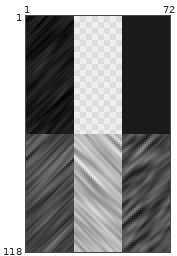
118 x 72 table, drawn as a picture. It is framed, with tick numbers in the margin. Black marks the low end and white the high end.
It is made of 2 by 3 panels. Panel 1,1: very low, slanting up to the right, faint in contrast. Panel 1,2: very high, checkered, faint in contrast. Panel 1,3: very low, flat. Panel 2,1: low, slanting up to the right. Panel 2,2: high, slanting down to the right. Panel 2,3: low, slanting up to the right.
